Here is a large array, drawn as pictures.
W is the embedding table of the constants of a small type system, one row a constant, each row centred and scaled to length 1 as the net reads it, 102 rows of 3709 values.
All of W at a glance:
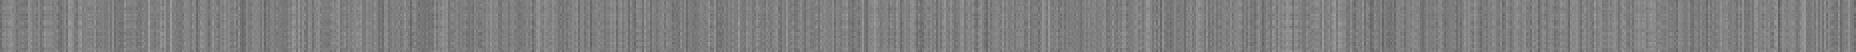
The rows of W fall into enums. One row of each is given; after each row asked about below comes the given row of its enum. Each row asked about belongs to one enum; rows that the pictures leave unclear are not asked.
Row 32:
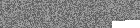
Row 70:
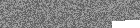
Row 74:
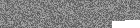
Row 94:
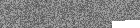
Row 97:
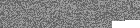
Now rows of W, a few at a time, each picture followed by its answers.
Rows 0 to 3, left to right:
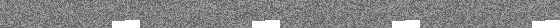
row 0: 74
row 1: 97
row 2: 70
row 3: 70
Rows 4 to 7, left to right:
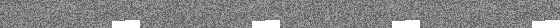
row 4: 97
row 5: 70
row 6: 32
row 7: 97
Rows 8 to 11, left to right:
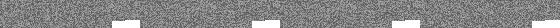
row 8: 32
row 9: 97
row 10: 97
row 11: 74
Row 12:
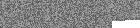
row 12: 32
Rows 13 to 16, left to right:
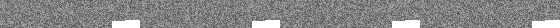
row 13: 74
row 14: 32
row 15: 70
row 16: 74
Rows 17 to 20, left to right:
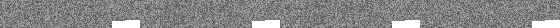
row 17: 32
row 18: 94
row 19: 94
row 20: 74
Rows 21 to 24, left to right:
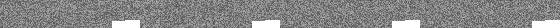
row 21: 97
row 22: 94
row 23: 74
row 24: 74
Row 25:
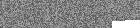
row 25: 32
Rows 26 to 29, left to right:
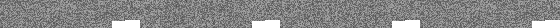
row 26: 97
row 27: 94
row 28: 32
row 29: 97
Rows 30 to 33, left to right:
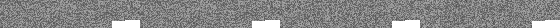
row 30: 97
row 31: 97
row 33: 94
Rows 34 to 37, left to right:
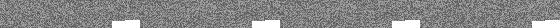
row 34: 74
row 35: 97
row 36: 97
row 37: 70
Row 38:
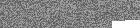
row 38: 97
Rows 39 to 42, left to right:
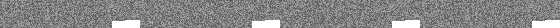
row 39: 32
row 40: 74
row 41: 70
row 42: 32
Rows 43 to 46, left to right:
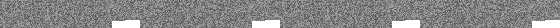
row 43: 32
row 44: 70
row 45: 32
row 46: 70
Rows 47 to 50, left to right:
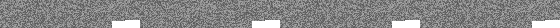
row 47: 70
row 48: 97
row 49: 70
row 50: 70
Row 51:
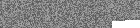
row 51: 32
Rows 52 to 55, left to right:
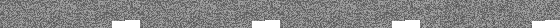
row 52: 97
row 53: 97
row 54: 97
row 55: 94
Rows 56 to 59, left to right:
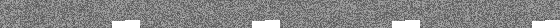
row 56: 94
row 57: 74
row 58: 97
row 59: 32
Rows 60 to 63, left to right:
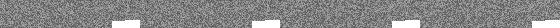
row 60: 74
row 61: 74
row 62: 70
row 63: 70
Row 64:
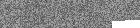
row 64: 94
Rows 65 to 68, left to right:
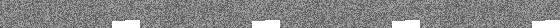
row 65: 32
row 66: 94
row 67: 70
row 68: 94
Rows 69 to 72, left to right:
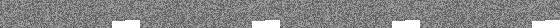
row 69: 32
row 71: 32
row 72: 70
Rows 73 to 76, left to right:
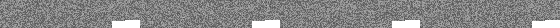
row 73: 70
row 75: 97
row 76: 32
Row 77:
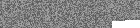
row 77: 32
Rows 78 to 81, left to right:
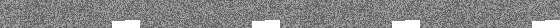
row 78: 94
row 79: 74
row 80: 94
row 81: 70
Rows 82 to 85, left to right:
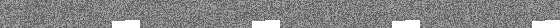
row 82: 94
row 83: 97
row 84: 32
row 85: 32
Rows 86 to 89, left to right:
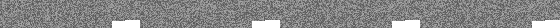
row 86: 32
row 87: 97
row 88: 70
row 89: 70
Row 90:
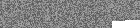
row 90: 32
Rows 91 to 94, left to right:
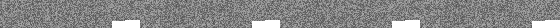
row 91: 32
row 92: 94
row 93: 70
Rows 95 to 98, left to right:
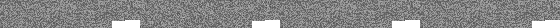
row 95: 97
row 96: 74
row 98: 97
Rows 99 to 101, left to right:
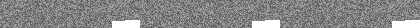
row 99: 70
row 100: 74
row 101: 70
